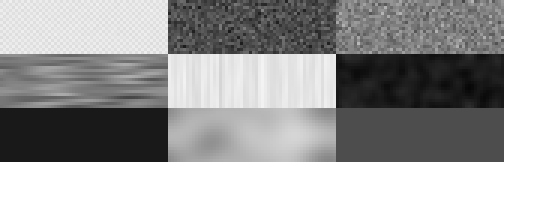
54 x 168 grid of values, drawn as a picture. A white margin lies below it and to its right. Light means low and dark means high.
It is made of 3 by 3 panels. Panel 1,1: very low, checkered, faint in contrast. Panel 1,2: high, fine-grained. Panel 1,3: middling, fine-grained. Panel 2,1: middling, streaked across. Panel 2,2: very low, streaked downward, faint in contrast. Panel 2,3: very high, blotchy, faint in contrast. Panel 3,1: very high, flat. Panel 3,2: low, smooth. Panel 3,3: high, flat.
